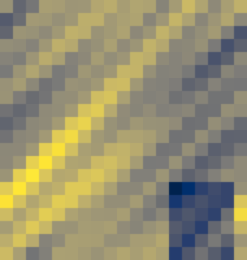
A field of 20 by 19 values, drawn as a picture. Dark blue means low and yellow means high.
Roughest part: bottom right. Odd patch: lower, in the bottom right. Ninth with the lowest average: bottom right.
